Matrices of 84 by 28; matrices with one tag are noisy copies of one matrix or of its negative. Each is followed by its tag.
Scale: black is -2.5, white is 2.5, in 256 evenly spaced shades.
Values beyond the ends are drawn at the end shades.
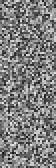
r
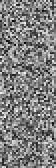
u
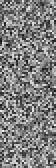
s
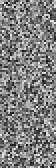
r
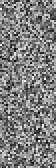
r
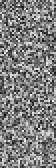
u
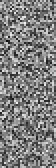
u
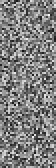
r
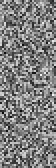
s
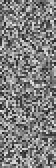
s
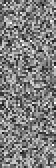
s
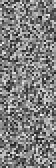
r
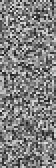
u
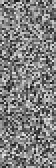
r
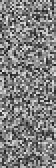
u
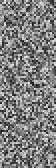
s
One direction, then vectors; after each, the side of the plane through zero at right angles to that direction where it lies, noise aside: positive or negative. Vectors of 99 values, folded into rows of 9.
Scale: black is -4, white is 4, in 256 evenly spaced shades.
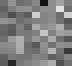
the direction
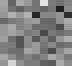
negative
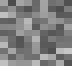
negative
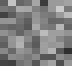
positive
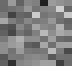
positive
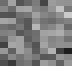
positive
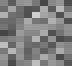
positive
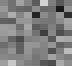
negative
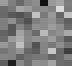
positive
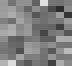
negative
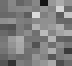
positive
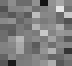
positive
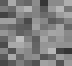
positive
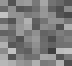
negative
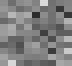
negative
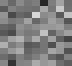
positive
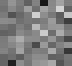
positive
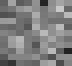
positive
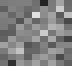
positive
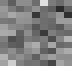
negative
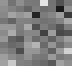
negative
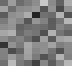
negative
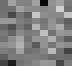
positive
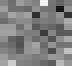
negative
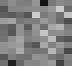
positive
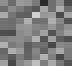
positive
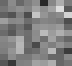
positive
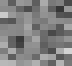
negative
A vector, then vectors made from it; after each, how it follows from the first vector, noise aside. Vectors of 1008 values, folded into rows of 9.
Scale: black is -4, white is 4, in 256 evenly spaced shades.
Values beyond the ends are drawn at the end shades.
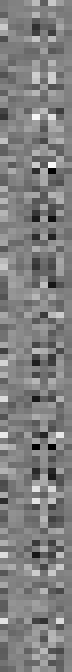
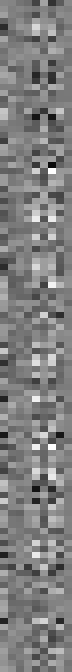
negated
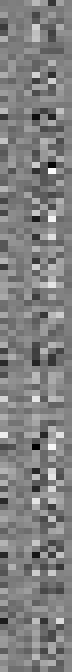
sign-scrambled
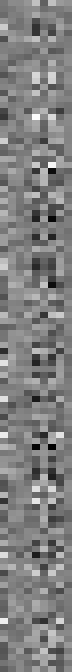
copied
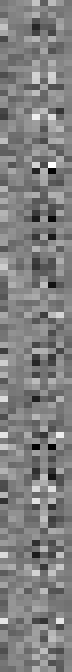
copied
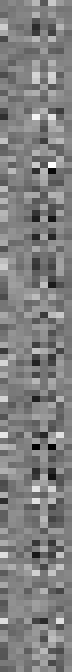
copied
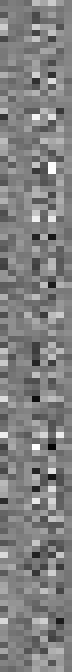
sign-scrambled
